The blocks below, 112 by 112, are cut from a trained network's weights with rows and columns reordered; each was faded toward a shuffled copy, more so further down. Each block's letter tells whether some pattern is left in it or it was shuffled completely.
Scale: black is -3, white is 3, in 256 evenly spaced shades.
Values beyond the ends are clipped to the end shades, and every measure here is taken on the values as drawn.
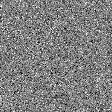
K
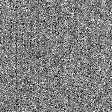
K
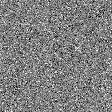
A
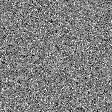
A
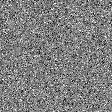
A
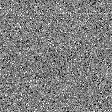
K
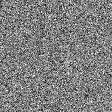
K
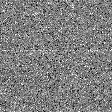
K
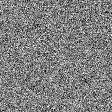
K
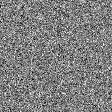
K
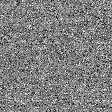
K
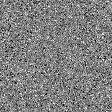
A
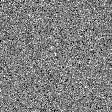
A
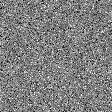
A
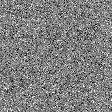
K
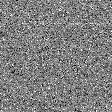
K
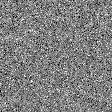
A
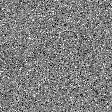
A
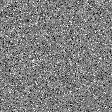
A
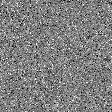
A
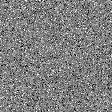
A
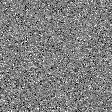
A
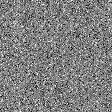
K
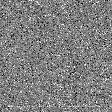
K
